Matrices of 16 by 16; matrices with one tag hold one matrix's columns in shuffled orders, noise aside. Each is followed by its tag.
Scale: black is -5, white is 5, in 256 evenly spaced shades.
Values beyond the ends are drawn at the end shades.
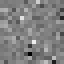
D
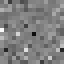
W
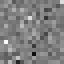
D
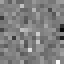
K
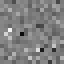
W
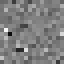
W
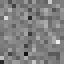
D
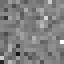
D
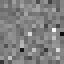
W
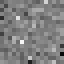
D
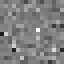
W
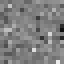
K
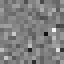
W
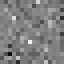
D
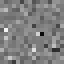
W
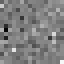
K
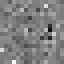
K
